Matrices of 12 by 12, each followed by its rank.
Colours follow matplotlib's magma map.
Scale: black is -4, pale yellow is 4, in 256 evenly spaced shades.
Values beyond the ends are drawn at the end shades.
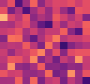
full rank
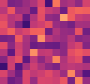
full rank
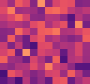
full rank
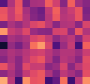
two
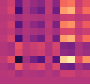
one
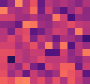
full rank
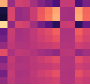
one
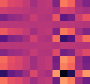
one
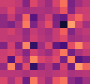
two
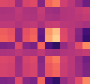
one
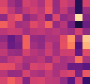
two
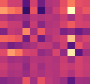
two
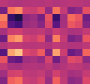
one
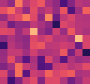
full rank
